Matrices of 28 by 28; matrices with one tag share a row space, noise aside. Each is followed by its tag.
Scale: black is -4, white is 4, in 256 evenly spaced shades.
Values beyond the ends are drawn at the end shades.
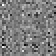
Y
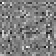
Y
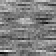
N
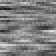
N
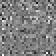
Y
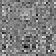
Y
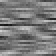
N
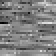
N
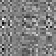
Y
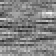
N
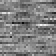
N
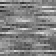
N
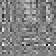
Y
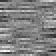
N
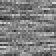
N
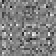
Y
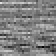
N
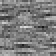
N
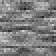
N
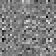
Y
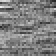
N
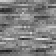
N
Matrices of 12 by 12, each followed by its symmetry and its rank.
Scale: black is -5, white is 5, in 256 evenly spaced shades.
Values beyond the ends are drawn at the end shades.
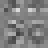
neither, rank two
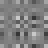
symmetric, rank one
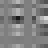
neither, rank one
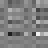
neither, rank one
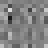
neither, rank two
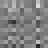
neither, rank two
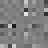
antisymmetric, rank two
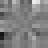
antisymmetric, rank two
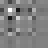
symmetric, rank one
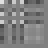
symmetric, rank one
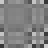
symmetric, rank one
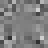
antisymmetric, rank two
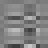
neither, rank one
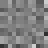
antisymmetric, rank two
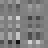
neither, rank one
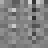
neither, rank two
